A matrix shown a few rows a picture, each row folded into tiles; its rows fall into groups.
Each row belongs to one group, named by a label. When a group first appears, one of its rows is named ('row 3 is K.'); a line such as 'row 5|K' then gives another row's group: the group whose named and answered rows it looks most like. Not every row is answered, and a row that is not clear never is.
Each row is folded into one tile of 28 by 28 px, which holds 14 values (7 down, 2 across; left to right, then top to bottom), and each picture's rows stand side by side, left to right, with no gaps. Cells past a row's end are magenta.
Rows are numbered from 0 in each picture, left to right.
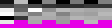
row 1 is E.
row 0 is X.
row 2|E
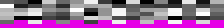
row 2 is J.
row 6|X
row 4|X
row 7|X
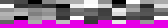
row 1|E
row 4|X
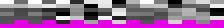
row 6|E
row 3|J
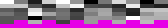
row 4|J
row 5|E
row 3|E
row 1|X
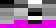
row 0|E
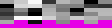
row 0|J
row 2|J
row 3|E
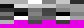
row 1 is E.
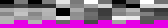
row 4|E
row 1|E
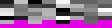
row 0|X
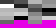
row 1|J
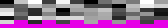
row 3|E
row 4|J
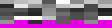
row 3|J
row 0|J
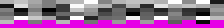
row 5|J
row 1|J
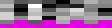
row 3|J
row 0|J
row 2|E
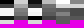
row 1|X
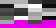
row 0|J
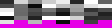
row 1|J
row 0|X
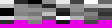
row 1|E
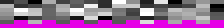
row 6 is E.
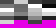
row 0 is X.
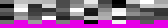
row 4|X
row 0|J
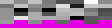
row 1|J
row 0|J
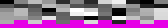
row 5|E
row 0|E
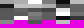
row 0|J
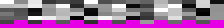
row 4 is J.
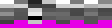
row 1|X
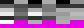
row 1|X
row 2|E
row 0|X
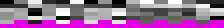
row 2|X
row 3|E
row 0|E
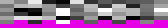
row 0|J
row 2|X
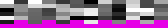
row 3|X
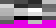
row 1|X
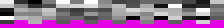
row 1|E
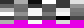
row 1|X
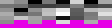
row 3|E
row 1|E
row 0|J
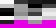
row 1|E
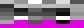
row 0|J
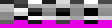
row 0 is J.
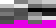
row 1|J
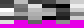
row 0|X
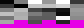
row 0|E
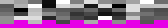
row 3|J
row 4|J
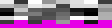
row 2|J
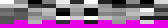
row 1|E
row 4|E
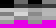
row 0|E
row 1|E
